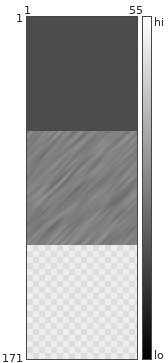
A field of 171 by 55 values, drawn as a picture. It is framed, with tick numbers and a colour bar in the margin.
It is made of 3 by 1 panels. Panel 1,1: low, flat. Panel 2,1: middling, slanting up to the right, faint in contrast. Panel 3,1: very high, checkered, faint in contrast.
